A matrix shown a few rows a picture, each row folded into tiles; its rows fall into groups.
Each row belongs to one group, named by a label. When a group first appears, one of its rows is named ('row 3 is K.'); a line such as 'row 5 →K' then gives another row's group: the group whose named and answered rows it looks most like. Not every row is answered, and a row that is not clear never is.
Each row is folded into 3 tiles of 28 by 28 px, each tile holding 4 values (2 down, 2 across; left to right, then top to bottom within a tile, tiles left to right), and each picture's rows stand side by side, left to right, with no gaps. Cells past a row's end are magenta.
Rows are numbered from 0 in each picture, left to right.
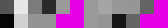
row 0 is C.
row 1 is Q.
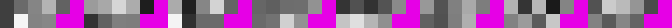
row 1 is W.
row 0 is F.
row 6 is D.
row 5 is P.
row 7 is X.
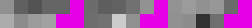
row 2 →Q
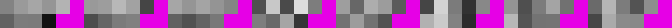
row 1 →W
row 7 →C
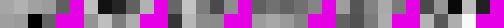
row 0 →Q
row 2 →C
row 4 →P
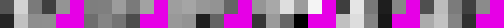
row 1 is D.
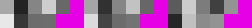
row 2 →C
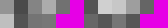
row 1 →X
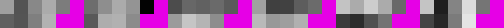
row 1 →W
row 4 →W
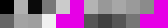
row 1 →W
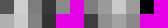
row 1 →W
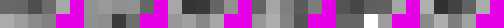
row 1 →Q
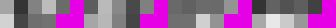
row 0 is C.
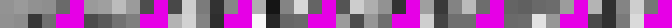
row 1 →W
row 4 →X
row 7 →P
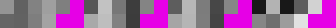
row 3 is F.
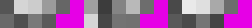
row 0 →X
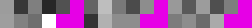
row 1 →C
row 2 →D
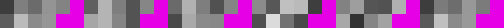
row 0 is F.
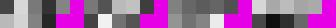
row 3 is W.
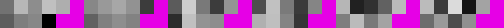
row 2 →C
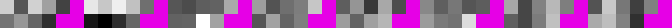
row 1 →W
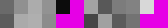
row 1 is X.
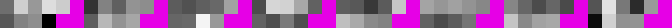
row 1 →F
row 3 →X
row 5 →W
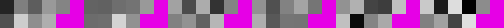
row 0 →F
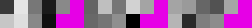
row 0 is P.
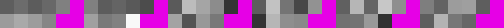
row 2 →X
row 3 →C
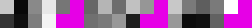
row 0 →P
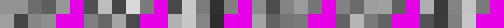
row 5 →P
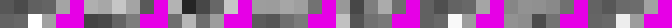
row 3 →W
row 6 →Q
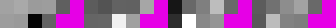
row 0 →Q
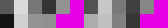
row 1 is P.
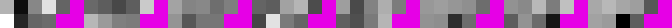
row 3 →F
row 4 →P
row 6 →D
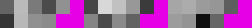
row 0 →C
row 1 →X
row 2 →Q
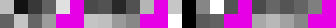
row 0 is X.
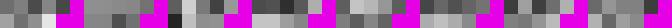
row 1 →Q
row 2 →C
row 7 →X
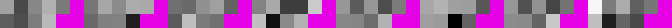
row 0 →P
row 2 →F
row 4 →D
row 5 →Q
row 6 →D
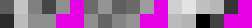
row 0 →C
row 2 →Q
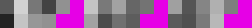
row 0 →C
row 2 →P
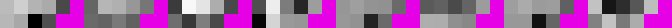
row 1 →X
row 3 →C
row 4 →Q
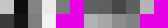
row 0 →P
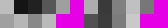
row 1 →P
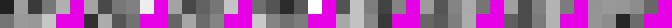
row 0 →F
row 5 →P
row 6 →P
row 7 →Q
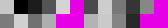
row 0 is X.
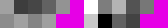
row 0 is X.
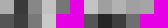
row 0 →P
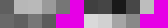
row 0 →X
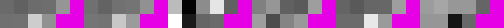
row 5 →Q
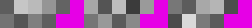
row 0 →X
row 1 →D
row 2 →F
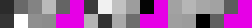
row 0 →F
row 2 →Q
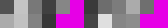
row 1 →F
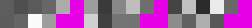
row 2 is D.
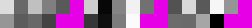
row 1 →P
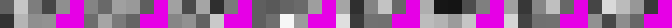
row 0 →C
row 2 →D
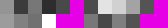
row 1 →X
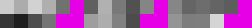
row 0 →W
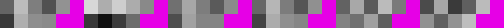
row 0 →C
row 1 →W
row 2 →C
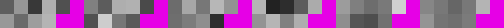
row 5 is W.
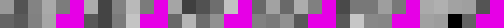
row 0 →P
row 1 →P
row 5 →Q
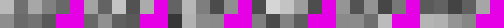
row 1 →D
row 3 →X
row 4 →D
